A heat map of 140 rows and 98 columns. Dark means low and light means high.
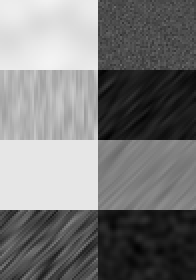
It is made of 4 by 2 panels. Panel 1,1: very high, smooth, faint in contrast. Panel 1,2: low, fine-grained, faint in contrast. Panel 2,1: high, streaked downward, faint in contrast. Panel 2,2: very low, slanting up to the right, faint in contrast. Panel 3,1: very high, flat. Panel 3,2: middling, slanting up to the right, faint in contrast. Panel 4,1: low, slanting up to the right. Panel 4,2: very low, blotchy, faint in contrast.
